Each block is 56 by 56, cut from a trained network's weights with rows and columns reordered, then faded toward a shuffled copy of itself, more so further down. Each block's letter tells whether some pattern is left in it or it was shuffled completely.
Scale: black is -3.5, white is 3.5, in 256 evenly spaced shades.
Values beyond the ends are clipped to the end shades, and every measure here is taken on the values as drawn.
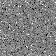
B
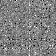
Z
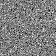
B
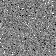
B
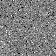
B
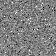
B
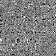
Z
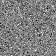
B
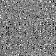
Z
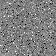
B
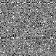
Z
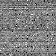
Z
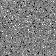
B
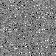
Z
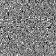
Z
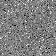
B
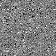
Z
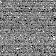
Z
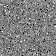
B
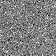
B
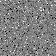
B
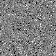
Z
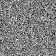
B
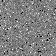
B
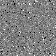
Z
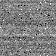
Z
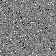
B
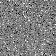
B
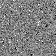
B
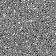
B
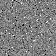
B
